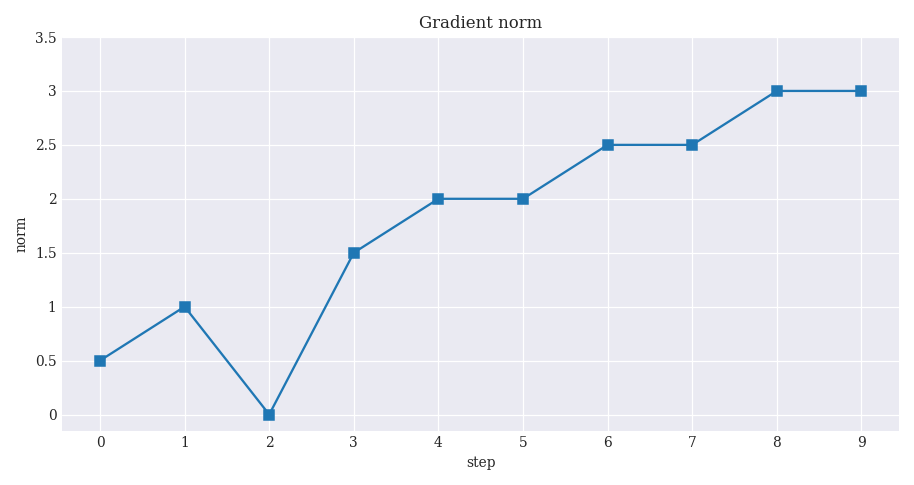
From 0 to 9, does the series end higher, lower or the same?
higher
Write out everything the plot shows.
Title: Gradient norm
x-axis: step, ticks 0 1 2 3 4 5 6 7 8 9
y-axis: norm, ticks 0 0.5 1 1.5 2 2.5 3 3.5
Values:
0.5 1 0 1.5 2 2 2.5 2.5 3 3
